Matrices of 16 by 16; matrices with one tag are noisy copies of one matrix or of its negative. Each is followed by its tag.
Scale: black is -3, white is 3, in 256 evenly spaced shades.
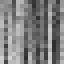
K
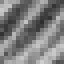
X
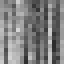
K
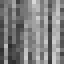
K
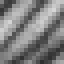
X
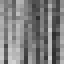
K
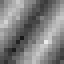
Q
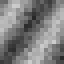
Q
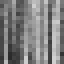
K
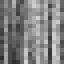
K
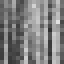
K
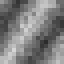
Q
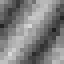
Q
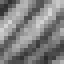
X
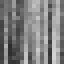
K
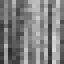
K
